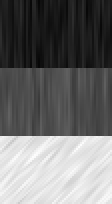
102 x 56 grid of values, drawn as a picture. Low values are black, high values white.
The table splits into 3 rows of 1 panel. Panel 1,1: very low, streaked downward, faint in contrast. Panel 2,1: low, streaked downward, faint in contrast. Panel 3,1: very high, slanting up to the right, faint in contrast.
